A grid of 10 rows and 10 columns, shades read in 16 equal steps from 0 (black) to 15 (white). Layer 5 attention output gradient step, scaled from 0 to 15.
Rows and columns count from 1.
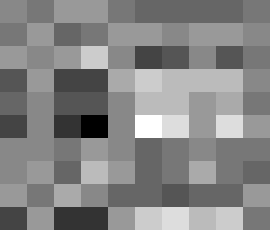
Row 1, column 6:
6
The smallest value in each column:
4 7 3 0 6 4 5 6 5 6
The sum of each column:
68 82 62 68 82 87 86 87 86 75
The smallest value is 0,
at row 6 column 4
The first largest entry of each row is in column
3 2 4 6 6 6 4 4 3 7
